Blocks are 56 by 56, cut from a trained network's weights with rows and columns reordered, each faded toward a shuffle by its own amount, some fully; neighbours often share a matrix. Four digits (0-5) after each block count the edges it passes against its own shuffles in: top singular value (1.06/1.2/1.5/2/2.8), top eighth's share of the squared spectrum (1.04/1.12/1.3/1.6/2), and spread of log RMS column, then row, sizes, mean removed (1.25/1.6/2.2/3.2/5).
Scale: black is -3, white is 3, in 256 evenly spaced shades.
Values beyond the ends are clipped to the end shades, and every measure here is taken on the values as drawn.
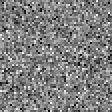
0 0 0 0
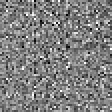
2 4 2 2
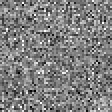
2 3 1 1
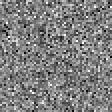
0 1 0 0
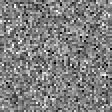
0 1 0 0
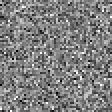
0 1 0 0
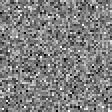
0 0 0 0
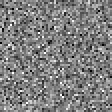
0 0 0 0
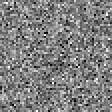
0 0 0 0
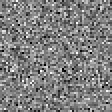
2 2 0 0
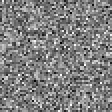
2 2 0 0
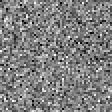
0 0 0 0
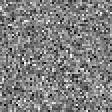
0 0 0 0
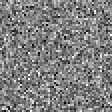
0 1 0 0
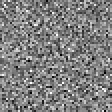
1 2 0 0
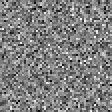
1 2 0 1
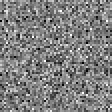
3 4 2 1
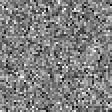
0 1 0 1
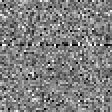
3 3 0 2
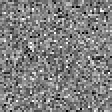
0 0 1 0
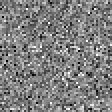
3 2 0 1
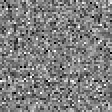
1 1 0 1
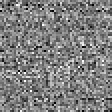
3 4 1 2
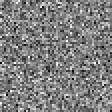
1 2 0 0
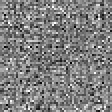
3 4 2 2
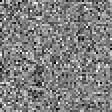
2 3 1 1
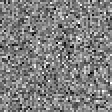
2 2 0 0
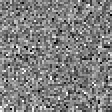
2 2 0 1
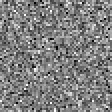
1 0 0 0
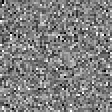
2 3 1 1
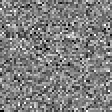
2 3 1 1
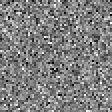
1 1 0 0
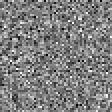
2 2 0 1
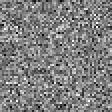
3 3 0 1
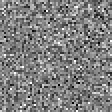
1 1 0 0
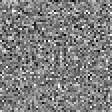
2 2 0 1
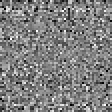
3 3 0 3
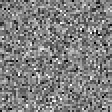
1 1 0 0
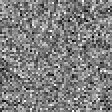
2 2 1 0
